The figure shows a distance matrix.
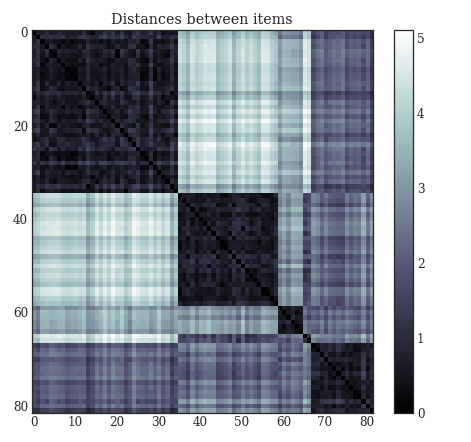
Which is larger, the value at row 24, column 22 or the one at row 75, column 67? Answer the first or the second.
the first
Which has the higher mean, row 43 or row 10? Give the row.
43
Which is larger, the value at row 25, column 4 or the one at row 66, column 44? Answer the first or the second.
the second
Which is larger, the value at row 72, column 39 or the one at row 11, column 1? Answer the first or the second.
the first
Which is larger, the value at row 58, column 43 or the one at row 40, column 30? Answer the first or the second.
the second
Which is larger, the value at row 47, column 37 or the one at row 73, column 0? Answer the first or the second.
the second
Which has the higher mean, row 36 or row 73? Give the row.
36
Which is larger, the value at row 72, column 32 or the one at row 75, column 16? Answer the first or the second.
the first
